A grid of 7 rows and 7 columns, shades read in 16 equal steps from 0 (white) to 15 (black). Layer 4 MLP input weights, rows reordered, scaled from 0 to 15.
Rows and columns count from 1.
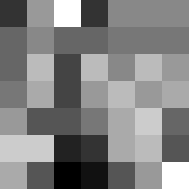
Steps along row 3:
down up down up down up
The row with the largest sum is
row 7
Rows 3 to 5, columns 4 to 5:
4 7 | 6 4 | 8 5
